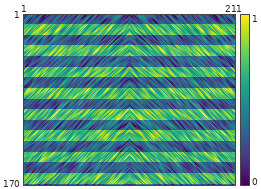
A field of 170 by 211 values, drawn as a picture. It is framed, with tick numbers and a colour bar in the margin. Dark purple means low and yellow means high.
Slope: none. Stripes: horizontal, repeating 8 times. Average level on the scale: 50%. Mirror symmetry: left to right.
